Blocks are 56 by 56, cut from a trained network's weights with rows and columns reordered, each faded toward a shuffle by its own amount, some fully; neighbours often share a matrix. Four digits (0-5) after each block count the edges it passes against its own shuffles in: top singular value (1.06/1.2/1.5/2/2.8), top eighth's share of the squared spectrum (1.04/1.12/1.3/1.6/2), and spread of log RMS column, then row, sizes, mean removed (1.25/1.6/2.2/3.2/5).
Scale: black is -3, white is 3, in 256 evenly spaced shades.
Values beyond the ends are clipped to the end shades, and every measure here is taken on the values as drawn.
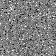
1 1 0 0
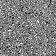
0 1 0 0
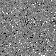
0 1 0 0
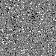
1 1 0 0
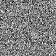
2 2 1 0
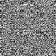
3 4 1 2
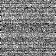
3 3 1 1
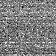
3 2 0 1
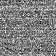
3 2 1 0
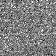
0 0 0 0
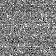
1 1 0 0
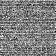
3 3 1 0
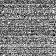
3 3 0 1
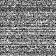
4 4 0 2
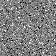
1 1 0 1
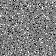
1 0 0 0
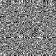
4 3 0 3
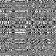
4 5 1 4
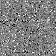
1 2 0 1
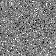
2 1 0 0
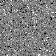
2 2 1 0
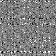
3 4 1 3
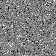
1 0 0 0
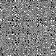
3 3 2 2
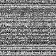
4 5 0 3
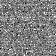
2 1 0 0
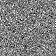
0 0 0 0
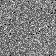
0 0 0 0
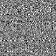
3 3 0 2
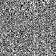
2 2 0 1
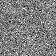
0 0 0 0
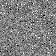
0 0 0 0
